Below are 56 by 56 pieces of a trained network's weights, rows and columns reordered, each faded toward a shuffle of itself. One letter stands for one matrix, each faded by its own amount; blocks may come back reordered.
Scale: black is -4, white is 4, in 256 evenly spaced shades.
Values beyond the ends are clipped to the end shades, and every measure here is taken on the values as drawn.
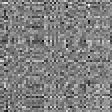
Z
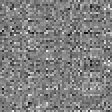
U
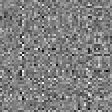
U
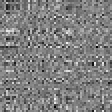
U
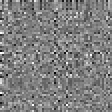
U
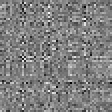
U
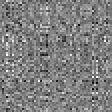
U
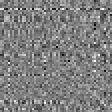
Z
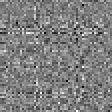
Z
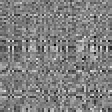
Z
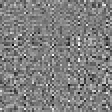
U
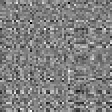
Z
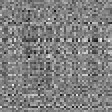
Z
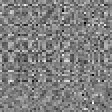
Z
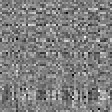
Z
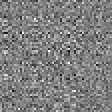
U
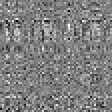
U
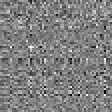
U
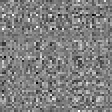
U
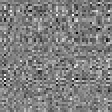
U
